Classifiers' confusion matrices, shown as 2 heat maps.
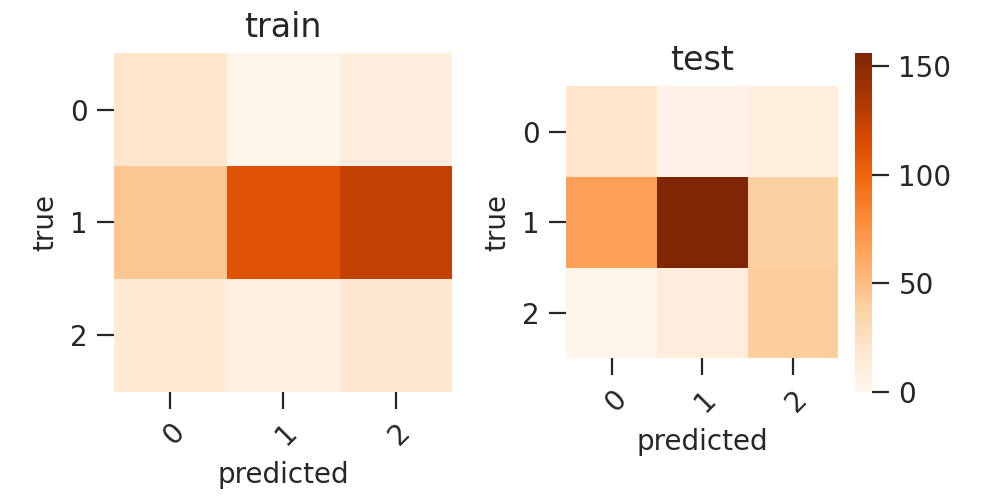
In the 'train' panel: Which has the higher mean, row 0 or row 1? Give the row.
1
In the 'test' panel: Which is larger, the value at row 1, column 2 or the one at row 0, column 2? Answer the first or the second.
the first
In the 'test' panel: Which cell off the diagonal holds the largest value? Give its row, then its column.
1, 0
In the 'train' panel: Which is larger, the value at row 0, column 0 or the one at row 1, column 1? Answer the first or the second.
the second
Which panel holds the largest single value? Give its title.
test
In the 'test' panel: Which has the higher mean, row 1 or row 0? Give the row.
1
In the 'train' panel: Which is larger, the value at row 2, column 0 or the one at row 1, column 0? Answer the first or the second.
the second
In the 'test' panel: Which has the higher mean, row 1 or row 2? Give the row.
1
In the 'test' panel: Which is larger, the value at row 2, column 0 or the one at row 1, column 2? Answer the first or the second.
the second
